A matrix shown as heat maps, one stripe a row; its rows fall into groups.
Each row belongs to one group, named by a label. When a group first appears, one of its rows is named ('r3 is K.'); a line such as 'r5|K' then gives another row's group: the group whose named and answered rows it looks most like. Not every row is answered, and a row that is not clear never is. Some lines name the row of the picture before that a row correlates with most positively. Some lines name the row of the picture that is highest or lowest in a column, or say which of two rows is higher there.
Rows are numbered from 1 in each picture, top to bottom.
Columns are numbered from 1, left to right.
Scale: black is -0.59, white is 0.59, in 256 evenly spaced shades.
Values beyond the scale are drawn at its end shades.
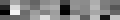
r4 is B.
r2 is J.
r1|J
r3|J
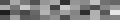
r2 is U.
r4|J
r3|B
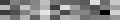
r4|U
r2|U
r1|B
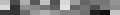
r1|U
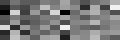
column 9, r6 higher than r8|No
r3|J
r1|B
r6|U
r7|J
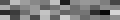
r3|B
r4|U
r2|U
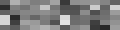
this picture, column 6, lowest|5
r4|U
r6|B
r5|U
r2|B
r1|J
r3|B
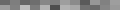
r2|U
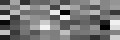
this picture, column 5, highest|6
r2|U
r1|J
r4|U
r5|B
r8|B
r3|J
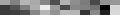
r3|B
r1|U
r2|B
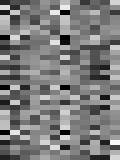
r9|J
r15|U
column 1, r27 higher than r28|No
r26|U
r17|B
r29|B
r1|B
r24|U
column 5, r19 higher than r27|No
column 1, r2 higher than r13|Yes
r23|U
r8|J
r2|U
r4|U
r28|U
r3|J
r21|J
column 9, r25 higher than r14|Yes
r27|J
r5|U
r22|B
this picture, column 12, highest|29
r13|B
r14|B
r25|U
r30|J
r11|B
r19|U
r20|B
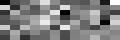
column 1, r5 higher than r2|No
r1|B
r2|U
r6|U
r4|B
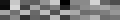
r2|J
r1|J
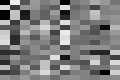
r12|J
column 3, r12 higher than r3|Yes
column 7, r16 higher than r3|Yes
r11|B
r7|U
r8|U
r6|B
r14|U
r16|U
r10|J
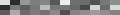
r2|B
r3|J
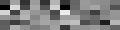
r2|J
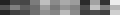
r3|B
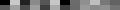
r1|J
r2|J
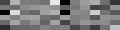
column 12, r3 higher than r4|No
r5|J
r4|U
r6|B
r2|B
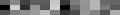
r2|J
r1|J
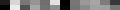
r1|J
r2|J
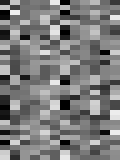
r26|U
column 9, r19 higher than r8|No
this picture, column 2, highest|3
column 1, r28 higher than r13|Yes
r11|B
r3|J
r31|U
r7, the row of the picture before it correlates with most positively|1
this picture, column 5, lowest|8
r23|B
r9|U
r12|U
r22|J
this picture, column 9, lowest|23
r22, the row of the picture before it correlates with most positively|1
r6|J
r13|B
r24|B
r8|J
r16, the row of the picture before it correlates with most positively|2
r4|B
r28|U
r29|J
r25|U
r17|J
